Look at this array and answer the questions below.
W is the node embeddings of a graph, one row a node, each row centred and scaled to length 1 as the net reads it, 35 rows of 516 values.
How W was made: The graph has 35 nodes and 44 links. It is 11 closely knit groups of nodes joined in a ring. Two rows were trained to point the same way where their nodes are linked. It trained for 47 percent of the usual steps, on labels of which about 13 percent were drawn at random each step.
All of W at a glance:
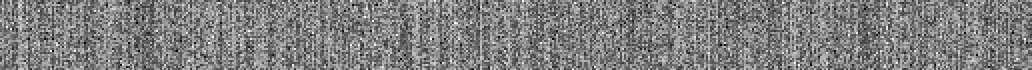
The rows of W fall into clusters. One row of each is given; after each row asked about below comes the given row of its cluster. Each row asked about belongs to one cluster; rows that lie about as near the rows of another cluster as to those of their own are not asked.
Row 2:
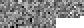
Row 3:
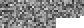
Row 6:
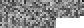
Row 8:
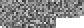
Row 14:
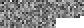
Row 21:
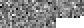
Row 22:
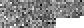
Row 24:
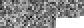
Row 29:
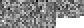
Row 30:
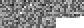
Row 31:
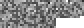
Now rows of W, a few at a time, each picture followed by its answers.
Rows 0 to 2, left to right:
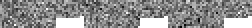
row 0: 30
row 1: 6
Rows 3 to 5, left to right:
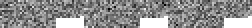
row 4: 8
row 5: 8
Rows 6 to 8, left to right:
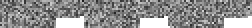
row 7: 22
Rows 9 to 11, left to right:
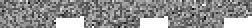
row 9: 24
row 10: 31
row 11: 2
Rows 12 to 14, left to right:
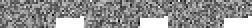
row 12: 29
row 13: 31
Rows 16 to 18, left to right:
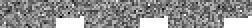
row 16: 14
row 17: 3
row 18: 29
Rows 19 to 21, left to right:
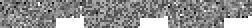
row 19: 22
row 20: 8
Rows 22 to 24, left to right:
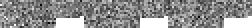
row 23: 21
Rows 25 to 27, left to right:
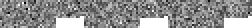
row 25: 2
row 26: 14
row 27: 21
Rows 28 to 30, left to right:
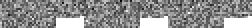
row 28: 30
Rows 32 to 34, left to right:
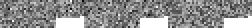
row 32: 21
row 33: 24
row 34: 3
